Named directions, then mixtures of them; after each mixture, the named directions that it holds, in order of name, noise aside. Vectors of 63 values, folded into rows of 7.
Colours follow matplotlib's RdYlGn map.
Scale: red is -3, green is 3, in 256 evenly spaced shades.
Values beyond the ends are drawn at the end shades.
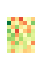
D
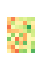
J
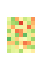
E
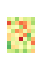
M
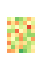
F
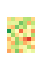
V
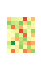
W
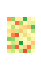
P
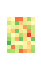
F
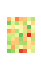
F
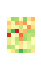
E, F, M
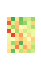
D, P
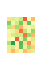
W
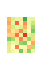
J, M, P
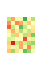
J, W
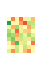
D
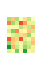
M, P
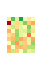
D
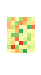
J, P, V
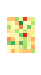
E, W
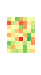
M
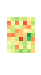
F, M, P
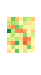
E, V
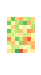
F, J, V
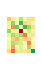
J, V, W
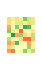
J, V
